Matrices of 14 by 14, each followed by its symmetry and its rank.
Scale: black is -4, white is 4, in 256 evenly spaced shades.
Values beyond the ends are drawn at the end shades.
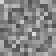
symmetric, full rank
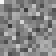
symmetric, full rank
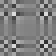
symmetric, rank one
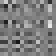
neither, rank two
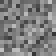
symmetric, full rank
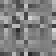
antisymmetric, rank two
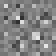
symmetric, rank three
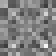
symmetric, rank three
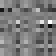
neither, rank two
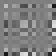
symmetric, rank one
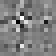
antisymmetric, rank two
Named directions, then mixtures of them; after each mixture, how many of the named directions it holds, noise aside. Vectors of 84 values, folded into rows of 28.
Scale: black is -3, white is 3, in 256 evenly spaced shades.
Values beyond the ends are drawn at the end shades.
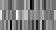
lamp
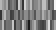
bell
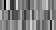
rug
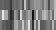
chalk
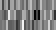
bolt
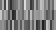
three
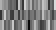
one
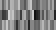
two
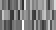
three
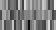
one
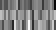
two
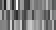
three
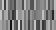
three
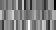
one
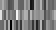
one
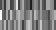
three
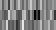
one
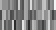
one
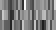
three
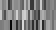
two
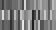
two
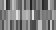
three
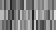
three
